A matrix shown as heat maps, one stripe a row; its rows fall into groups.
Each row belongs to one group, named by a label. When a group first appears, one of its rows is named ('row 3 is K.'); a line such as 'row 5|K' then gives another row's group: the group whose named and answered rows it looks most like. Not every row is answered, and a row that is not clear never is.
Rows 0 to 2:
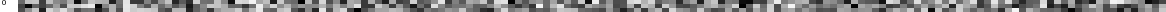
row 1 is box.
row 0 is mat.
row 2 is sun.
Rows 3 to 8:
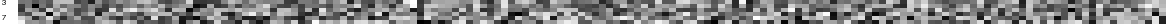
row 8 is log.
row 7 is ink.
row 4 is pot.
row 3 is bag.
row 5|sun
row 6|mat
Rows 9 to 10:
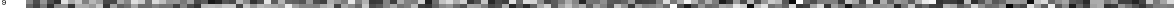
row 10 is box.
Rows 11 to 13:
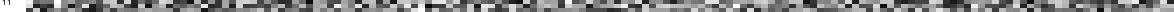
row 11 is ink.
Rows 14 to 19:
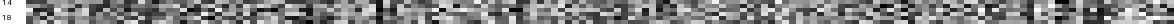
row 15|mat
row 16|ink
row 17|mat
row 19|mat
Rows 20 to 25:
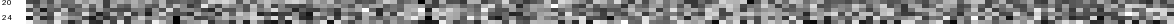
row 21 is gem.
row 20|box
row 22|pot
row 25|log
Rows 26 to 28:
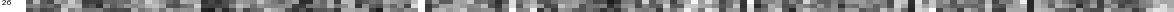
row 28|pot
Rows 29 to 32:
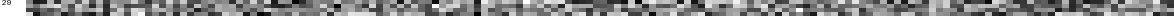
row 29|gem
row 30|ink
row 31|box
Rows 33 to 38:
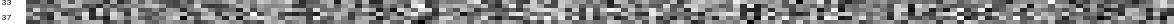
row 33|box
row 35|mat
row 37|mat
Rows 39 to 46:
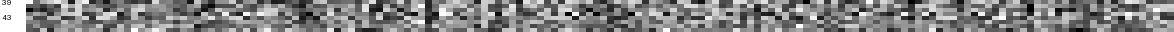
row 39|ink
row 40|bag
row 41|box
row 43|gem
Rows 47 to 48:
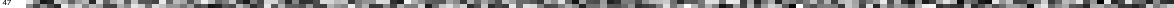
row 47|gem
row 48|bag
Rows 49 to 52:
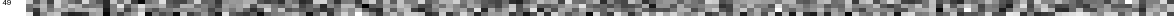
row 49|ink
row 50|sun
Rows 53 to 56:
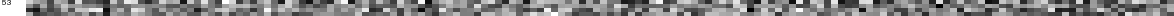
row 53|mat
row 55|box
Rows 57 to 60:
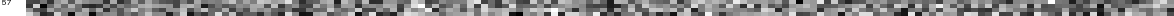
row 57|box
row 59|gem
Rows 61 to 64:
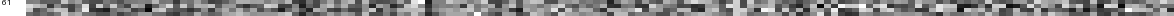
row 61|bag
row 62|gem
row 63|ink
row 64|bag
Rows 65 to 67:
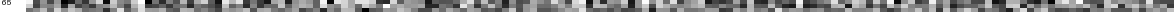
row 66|log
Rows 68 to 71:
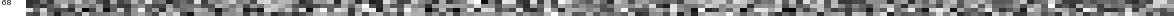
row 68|box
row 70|log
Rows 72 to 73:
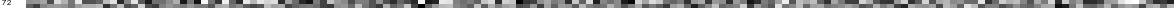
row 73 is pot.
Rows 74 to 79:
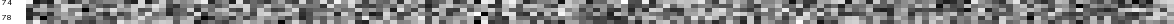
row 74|log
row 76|mat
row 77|box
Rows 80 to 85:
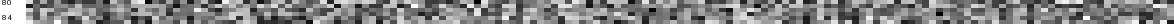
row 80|log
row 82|bag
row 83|bag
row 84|ink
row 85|ink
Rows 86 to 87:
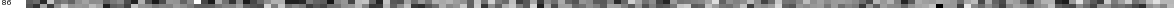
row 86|pot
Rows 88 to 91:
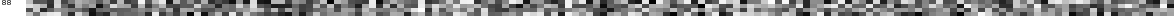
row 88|log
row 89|ink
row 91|ink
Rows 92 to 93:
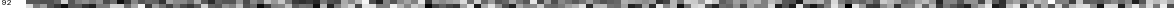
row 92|pot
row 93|log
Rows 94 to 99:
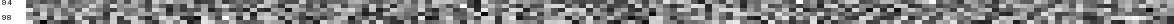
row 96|log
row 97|box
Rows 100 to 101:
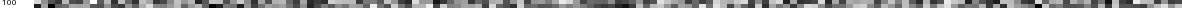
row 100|gem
